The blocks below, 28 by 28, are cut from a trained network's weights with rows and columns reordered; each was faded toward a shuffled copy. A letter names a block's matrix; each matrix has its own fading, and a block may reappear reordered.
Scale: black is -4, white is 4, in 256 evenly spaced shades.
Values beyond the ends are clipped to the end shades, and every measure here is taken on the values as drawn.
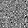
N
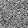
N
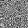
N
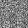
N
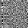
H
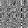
H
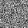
N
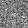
N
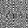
H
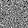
N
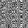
H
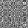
H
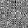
H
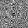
H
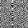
H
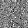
N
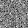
N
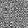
H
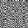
H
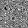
N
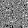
N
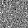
N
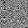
H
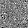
N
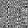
H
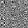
H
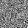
N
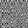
H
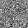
N
